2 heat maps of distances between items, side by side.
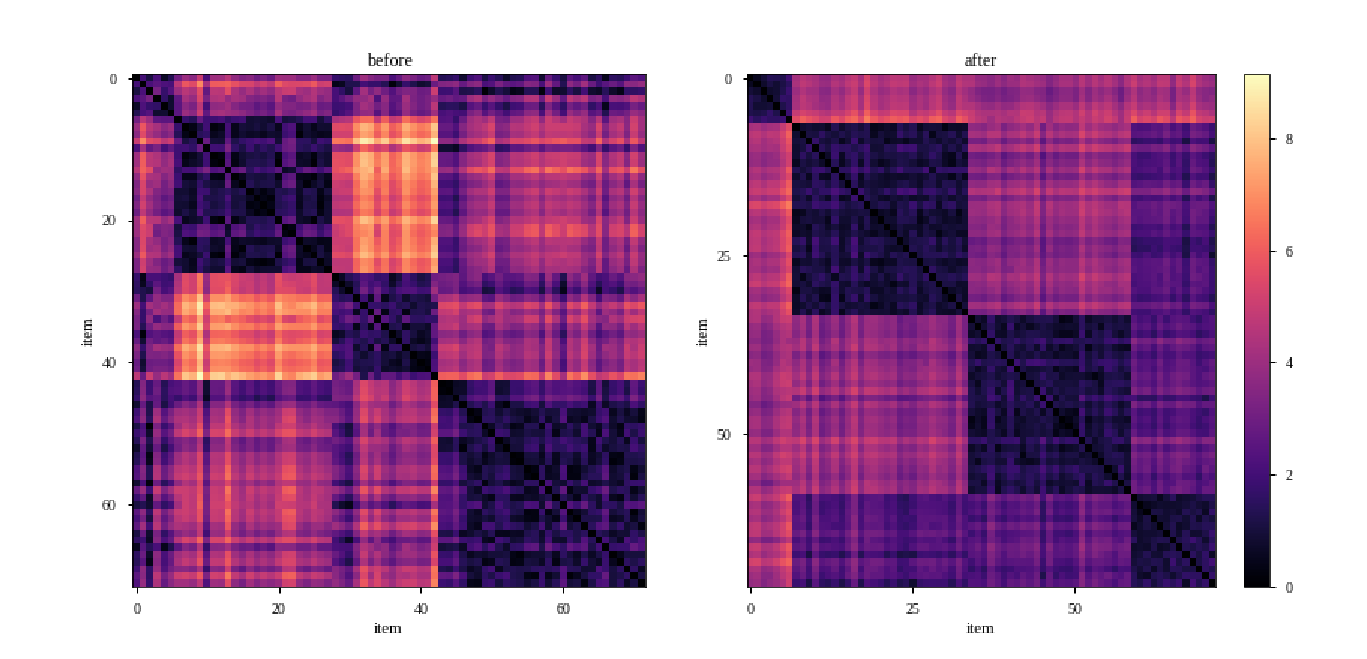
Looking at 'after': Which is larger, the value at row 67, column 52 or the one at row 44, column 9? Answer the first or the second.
the second
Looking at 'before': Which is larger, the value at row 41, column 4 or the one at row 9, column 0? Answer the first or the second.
the second
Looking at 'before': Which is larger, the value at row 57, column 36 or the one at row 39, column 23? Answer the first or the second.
the second
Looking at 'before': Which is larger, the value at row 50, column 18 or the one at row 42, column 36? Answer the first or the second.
the first
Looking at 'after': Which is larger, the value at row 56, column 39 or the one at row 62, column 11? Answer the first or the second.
the second
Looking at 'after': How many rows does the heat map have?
72
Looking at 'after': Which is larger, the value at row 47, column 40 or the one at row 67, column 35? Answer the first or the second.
the second
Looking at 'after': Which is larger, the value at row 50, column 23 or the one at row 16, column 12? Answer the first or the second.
the first
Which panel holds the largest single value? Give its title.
before
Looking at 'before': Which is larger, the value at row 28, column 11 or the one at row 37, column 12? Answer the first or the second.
the second
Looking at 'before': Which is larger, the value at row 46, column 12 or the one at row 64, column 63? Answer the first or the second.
the first
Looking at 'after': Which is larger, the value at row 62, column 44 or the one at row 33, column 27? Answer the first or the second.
the first
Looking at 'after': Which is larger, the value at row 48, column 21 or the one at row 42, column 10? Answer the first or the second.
the second
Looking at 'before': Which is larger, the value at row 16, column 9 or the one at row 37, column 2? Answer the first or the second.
the second
